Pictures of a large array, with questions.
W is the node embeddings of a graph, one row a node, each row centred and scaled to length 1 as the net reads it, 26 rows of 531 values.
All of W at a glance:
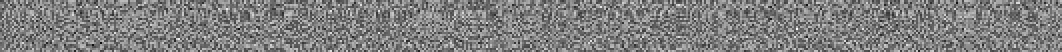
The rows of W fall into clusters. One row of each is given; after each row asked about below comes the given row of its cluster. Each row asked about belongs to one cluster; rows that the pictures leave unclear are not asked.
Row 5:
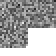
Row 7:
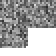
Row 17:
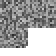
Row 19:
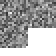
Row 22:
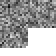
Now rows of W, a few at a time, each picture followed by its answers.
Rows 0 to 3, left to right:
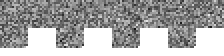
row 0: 19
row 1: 19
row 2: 7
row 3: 7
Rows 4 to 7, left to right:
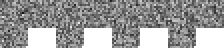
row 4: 19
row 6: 5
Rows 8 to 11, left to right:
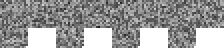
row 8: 17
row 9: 7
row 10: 17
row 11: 22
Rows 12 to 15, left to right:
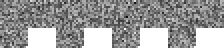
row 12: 19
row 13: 17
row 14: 19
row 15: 22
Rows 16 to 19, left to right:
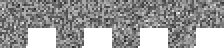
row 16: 5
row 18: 7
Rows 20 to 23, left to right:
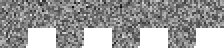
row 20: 22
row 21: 19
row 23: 22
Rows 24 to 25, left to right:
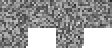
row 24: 7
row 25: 5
